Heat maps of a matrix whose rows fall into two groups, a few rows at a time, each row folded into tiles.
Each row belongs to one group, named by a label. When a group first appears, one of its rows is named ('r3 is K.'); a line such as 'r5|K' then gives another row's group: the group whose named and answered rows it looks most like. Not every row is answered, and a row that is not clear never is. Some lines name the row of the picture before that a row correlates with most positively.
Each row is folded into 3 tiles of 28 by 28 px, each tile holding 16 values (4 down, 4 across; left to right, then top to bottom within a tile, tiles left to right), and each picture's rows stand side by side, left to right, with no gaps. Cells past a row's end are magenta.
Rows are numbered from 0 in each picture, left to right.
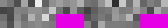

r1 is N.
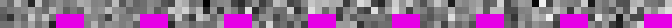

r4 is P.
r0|N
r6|N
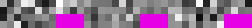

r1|N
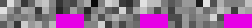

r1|P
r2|N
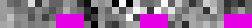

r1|N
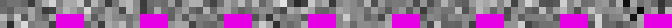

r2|P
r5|P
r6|P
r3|P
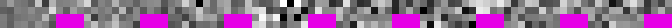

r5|P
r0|N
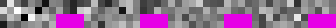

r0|N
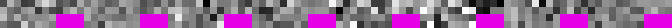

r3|N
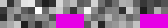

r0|P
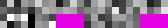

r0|N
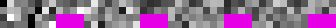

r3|P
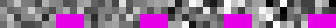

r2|P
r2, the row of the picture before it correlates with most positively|3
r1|N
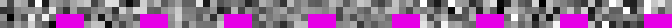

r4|P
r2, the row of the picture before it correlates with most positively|3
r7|P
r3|N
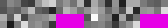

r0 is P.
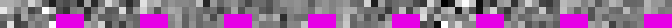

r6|P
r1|P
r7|P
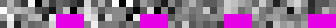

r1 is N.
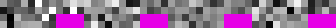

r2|P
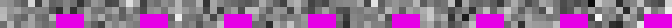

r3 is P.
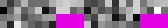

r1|N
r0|P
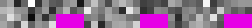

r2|N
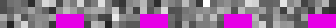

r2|N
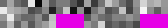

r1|P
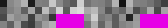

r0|N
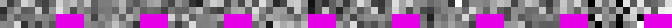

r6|P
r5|N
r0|P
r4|P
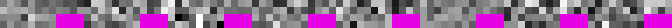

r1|N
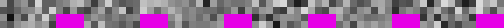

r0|N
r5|P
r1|P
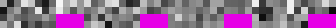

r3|N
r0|P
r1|P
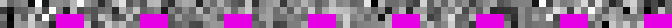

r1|N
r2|N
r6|N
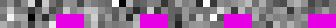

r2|N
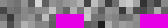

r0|N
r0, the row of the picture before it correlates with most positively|2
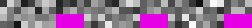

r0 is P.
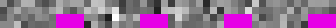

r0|P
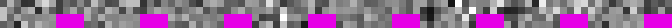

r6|N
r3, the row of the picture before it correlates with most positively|1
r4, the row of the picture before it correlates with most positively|1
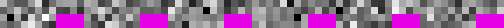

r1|N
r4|P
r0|N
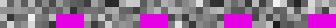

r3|P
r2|P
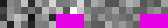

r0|N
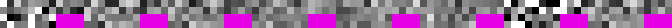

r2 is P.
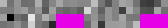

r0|N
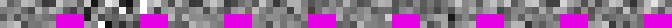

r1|P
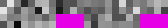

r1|N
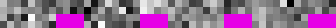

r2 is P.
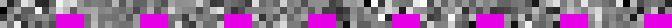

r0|P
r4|N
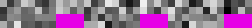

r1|P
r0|P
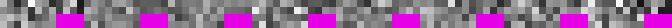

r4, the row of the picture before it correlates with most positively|2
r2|N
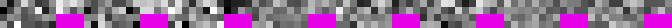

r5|P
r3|P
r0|P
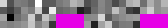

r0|N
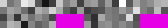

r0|P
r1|N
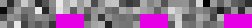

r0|P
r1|P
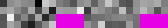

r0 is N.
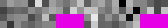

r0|N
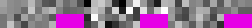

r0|P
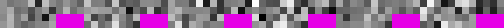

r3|N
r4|N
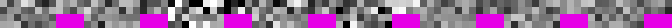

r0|P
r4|P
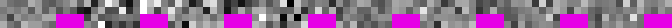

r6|N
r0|N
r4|P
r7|N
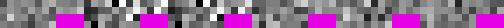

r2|N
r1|N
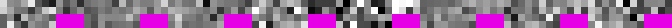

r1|N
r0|P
